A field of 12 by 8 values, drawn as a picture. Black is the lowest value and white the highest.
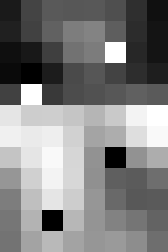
Lone odd cells: 4, 2 higher and 2 lower than their neighbours. Ninth with the lowest average: top left. Seam: horizontal, 40% of the way down, the bottom part higher. Stripes: none.
